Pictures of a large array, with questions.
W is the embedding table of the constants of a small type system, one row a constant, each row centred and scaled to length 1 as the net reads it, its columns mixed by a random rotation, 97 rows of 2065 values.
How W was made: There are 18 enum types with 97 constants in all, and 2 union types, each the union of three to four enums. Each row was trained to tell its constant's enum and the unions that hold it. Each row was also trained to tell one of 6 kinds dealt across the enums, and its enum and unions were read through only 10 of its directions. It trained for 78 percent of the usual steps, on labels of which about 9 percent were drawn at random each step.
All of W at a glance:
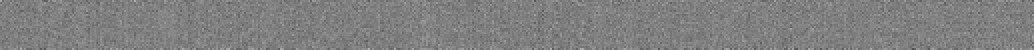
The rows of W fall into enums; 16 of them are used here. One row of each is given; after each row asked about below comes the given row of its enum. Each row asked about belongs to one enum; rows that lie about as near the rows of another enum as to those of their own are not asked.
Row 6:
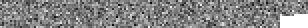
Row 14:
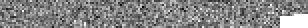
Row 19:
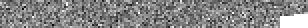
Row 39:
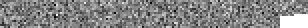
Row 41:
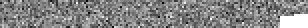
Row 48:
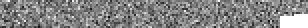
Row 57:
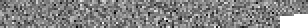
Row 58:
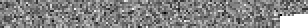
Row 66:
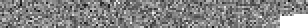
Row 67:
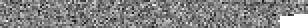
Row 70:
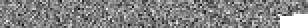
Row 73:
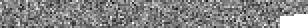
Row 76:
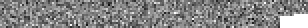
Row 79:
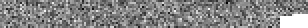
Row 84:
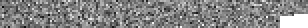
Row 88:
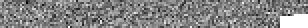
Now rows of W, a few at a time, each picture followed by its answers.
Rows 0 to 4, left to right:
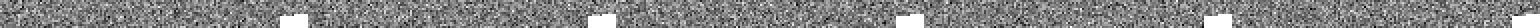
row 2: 67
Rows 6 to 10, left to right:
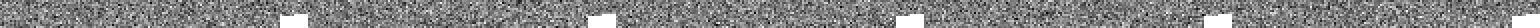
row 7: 79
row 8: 58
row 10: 73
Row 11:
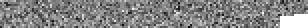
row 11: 58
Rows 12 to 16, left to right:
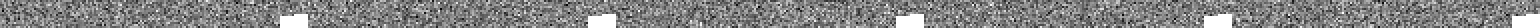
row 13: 19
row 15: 19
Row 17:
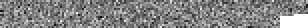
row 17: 79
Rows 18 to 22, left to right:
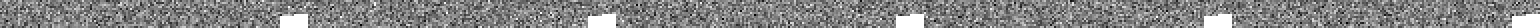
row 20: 67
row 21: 73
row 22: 48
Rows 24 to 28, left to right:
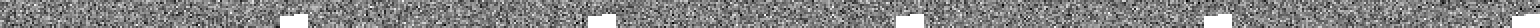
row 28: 79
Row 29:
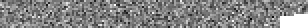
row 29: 19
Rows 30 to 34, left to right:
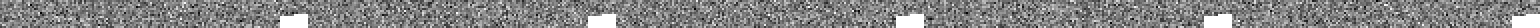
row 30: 48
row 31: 14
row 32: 70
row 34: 67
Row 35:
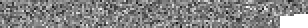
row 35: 58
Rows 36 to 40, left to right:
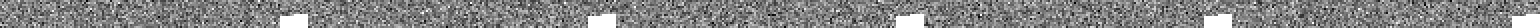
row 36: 66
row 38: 48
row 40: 67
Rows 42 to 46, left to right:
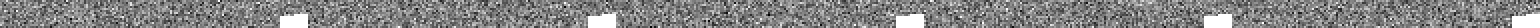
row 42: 76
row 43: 76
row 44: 48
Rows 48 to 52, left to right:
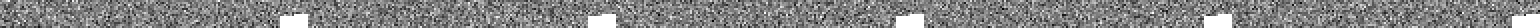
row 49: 73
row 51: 70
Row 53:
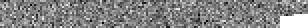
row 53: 19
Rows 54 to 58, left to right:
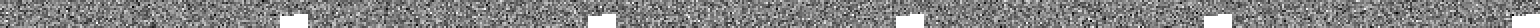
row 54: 70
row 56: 76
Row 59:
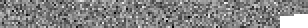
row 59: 57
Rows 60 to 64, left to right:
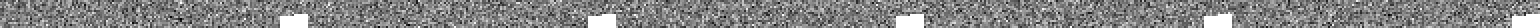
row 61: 58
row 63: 76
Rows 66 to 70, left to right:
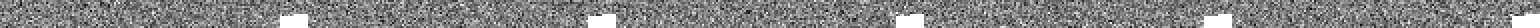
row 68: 58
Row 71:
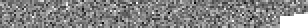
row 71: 19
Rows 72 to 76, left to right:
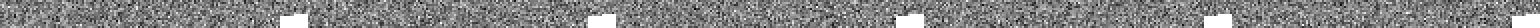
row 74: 70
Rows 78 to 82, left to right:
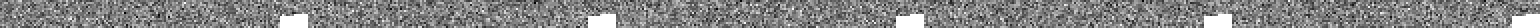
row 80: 88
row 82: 14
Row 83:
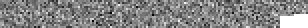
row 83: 48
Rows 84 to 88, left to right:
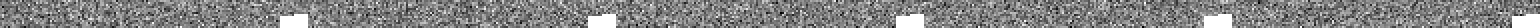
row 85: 88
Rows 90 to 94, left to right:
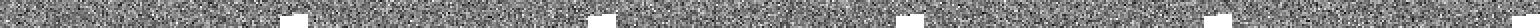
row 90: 70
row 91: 57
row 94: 57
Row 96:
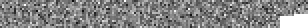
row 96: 76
